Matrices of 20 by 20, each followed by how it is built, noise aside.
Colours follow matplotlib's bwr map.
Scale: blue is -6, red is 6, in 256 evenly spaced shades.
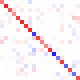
diagonal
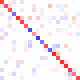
diagonal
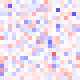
noise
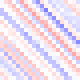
Toeplitz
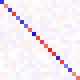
diagonal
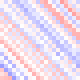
Toeplitz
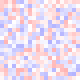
noise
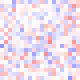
noise
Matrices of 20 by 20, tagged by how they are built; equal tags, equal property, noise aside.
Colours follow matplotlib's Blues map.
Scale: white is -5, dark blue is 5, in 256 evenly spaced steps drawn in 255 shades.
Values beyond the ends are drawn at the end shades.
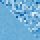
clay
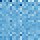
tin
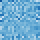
tin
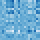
tin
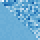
clay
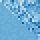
clay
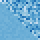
clay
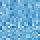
tin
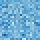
tin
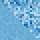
clay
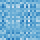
tin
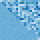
clay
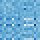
tin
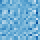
tin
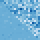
clay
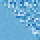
clay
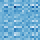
tin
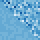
clay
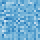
tin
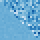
clay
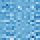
tin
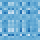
tin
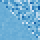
clay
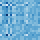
tin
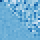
clay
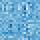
tin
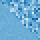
clay
